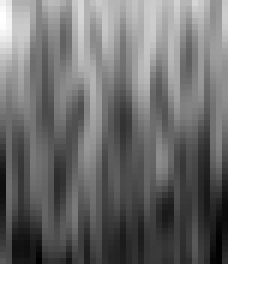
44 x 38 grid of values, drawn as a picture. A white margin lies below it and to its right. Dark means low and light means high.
No lone cell stands out from its neighbours. The bottom right is the ninth with the lowest average. The grain runs up and down. The field climbs toward the top.
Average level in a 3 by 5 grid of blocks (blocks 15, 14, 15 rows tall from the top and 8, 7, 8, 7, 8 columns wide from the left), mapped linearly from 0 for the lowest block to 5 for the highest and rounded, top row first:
54454 / 22232 / 11110
